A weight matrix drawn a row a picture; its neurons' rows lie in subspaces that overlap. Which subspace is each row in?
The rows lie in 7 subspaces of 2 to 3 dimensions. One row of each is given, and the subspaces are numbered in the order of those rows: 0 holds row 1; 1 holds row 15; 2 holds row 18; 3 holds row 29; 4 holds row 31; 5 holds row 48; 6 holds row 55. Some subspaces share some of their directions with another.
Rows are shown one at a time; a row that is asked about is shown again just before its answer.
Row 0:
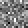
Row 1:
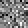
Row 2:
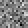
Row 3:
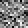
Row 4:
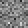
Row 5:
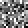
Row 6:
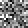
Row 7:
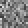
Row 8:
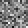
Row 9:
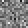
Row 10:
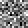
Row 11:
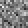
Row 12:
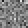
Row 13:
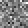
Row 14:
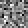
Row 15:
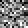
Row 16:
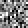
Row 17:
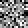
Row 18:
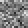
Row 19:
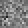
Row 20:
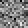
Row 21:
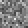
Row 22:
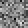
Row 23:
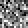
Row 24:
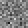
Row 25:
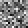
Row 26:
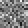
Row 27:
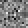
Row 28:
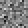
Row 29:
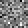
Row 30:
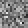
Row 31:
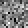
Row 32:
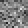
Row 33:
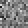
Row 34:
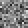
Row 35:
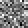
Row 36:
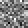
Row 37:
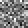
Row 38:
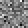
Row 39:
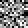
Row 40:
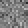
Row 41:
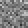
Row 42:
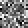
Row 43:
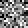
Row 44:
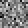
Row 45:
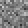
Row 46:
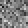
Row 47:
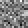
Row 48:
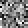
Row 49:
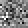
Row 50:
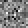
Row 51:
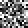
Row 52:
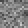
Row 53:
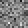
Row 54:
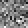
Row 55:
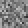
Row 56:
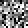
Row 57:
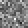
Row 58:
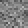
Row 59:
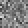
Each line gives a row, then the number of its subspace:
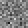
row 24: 3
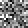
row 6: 6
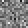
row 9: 2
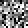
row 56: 4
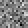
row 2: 4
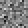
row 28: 3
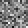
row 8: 2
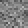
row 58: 2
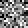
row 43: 6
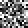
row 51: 1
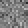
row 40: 0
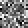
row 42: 5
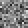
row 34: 5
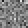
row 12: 2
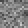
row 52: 2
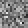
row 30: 6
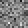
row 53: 3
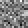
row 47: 5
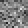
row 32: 2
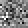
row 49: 6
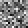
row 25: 2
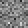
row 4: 3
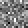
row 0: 4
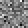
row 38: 3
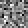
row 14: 3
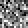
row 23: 5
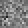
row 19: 6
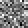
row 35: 3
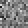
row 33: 6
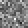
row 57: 1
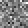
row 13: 5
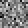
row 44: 5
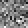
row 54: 3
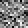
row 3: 2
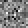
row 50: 0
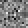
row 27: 0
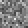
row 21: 1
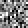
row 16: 0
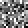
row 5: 4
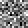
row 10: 3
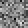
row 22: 5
